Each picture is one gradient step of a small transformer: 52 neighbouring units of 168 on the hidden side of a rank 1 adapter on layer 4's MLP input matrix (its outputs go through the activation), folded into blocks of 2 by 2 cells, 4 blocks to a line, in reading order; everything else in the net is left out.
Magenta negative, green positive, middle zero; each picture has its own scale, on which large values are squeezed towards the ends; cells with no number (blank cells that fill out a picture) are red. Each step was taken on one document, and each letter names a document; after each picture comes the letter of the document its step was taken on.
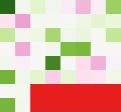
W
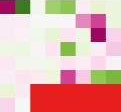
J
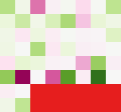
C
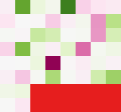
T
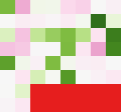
J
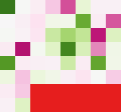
J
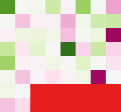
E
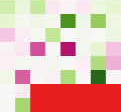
C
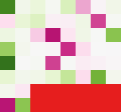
W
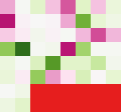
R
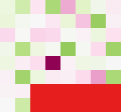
T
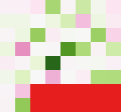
T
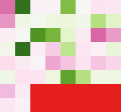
J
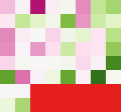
C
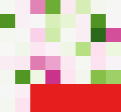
T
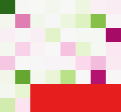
E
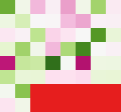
R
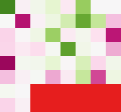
E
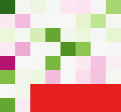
W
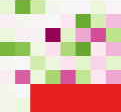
J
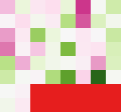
C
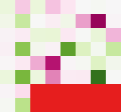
T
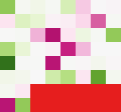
W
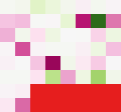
T
